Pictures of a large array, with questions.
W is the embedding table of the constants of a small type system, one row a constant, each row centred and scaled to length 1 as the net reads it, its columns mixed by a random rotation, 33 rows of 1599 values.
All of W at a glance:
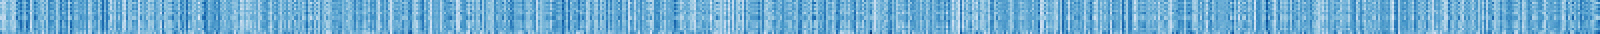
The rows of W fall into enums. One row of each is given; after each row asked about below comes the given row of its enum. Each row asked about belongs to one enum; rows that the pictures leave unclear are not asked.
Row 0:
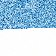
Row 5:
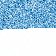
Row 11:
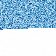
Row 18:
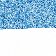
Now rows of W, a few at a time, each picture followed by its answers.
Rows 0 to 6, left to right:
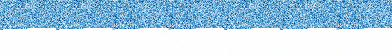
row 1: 0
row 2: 18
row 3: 18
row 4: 0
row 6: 18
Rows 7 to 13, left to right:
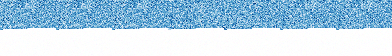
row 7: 0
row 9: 0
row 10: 18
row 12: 5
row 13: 5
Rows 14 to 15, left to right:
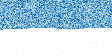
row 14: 0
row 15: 18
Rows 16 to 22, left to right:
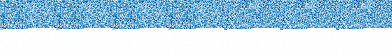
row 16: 18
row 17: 18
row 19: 18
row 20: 0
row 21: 0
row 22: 0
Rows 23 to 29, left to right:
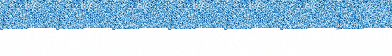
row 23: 5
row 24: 5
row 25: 0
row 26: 5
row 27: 5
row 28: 0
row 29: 18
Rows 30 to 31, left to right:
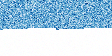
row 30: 5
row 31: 11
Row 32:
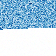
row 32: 11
